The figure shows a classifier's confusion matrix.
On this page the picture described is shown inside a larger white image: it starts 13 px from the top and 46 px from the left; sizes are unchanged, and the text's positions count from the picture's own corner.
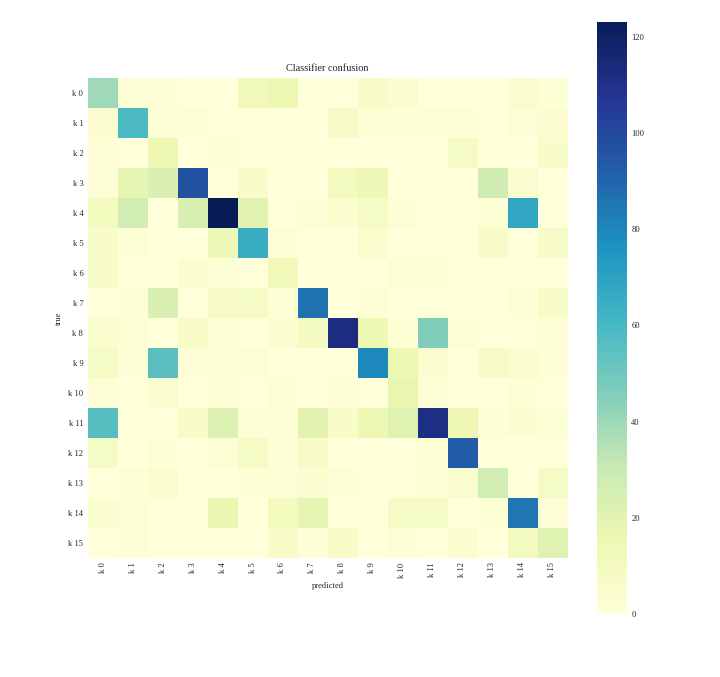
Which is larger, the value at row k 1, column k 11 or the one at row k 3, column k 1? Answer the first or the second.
the second
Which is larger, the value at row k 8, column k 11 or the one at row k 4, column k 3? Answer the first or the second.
the first
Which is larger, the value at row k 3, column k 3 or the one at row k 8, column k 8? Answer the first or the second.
the second
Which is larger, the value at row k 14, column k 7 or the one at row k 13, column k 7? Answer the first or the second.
the first
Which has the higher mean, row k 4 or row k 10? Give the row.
k 4
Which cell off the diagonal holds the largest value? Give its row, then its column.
k 4, k 14
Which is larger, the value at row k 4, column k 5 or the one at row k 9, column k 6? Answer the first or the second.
the first
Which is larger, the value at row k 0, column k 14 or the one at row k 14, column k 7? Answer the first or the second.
the second
